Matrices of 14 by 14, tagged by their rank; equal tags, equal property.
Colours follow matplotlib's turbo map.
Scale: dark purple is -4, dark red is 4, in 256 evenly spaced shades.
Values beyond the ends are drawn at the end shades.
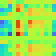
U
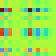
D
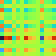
D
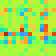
U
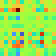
U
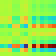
D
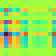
D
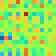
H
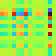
D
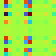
D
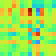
U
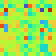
H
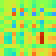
U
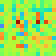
H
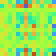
U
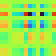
D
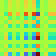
D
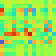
H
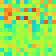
H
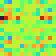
H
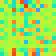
H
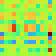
U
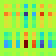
D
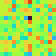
H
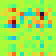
U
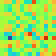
H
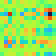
U
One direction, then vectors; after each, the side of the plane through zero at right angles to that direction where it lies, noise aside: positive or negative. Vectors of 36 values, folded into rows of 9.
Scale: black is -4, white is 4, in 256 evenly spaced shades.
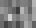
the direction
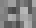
positive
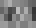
negative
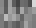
positive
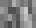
positive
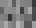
negative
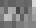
positive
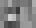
positive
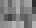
negative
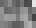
positive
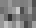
negative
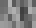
negative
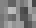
negative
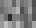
negative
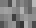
positive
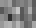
negative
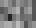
negative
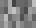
negative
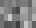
positive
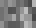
positive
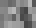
negative
